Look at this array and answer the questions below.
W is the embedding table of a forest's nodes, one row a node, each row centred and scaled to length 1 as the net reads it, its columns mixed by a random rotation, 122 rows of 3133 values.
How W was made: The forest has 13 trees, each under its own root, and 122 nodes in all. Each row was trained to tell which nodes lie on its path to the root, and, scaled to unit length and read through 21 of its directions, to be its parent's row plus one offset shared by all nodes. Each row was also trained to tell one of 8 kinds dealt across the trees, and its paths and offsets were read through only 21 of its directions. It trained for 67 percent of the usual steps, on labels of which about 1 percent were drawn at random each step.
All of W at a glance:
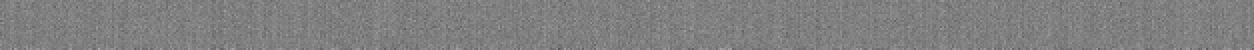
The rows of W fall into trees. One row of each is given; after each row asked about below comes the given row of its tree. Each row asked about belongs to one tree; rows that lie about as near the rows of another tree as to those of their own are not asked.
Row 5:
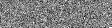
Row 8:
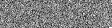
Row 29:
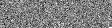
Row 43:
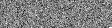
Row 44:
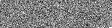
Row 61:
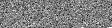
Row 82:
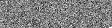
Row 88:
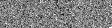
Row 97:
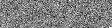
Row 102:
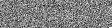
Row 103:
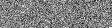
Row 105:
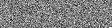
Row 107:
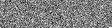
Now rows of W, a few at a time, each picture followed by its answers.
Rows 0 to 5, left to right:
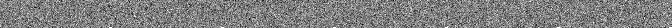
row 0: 5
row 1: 107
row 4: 61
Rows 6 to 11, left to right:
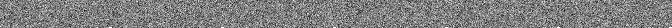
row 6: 61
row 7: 44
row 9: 29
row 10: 107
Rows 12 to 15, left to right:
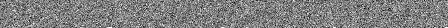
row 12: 61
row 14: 8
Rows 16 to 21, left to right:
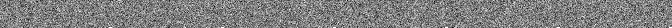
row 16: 105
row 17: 88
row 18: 88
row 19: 8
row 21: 97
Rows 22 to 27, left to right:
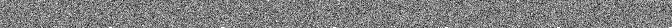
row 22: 107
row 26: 8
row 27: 88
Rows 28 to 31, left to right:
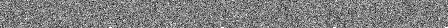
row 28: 82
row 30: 88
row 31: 102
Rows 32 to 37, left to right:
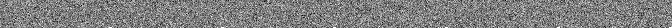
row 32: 61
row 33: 29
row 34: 105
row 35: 107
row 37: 105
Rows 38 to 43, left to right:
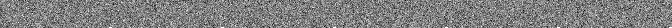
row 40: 105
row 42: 97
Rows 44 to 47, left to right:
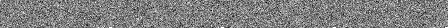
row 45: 61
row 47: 44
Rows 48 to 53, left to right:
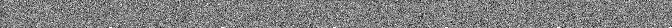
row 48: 44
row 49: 107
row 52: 82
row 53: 82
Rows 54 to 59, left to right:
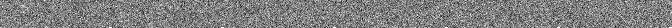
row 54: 103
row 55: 105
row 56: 107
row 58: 88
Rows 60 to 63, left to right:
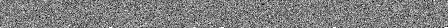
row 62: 88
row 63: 105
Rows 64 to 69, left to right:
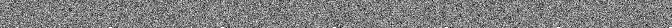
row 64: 29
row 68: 29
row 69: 43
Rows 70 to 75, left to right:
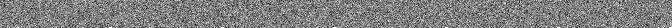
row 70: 61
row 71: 107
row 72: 88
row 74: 107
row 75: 44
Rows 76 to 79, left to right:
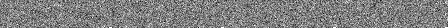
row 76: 44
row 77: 44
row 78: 105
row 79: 29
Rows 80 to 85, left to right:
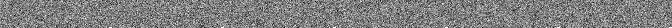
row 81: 105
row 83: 29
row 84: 44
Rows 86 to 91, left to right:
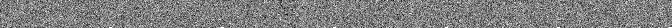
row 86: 44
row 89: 88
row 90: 29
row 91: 97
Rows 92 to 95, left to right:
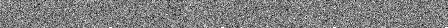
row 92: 88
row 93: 88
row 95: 43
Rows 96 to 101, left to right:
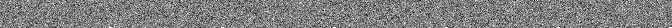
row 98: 61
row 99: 29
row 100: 82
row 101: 97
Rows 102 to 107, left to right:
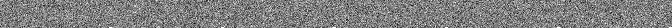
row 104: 61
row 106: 8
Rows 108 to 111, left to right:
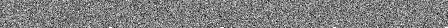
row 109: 61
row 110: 44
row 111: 107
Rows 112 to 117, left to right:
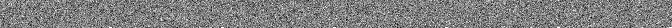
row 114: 29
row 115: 105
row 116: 107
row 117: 61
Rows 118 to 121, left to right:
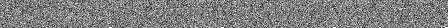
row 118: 29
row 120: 44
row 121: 105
